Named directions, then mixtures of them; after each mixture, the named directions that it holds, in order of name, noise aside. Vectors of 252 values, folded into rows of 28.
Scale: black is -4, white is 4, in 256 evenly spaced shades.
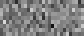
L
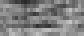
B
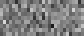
L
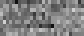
B, L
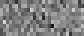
L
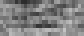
B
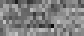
B, L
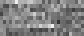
B, L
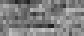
B, L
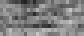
B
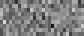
L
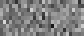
L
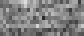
B, L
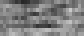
B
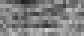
B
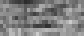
B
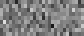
L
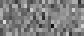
L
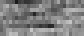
B, L
